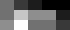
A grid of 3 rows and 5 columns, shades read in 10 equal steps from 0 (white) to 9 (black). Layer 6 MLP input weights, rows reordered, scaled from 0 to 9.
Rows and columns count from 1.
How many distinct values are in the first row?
4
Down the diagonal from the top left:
5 2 5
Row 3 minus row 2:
-1 -2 1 1 -1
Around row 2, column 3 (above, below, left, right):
8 5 2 4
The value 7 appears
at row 1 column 2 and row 3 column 5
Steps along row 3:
down up same up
